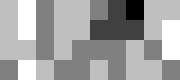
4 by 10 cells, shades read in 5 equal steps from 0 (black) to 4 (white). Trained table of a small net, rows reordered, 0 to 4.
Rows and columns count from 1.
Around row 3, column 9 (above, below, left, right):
3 3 3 4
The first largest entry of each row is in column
2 2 10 2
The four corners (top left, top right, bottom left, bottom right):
3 3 2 2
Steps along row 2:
up down up same down same same up up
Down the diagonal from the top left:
3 4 2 2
